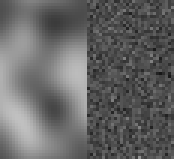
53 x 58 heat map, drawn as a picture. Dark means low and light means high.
It is made of 1 by 2 panels. Panel 1,1: middling, smooth, strong in contrast. Panel 1,2: low, fine-grained.
